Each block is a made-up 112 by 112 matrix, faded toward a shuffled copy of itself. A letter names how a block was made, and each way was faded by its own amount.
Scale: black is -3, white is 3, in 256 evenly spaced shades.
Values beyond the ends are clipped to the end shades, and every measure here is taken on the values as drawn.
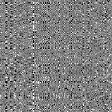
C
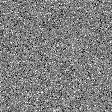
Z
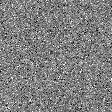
Z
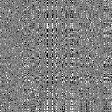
C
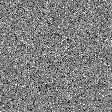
Z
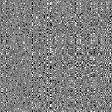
C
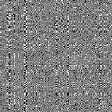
C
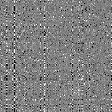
C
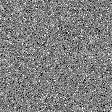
Z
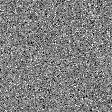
Z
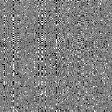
C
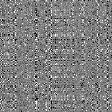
C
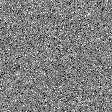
Z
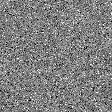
Z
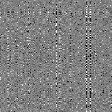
C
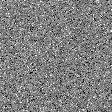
Z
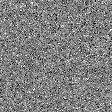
Z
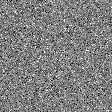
Z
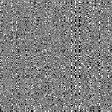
C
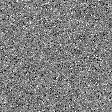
Z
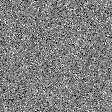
Z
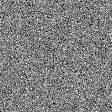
Z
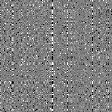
C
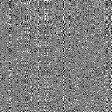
C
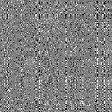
C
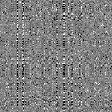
C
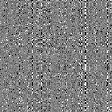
C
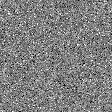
Z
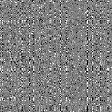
C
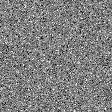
Z
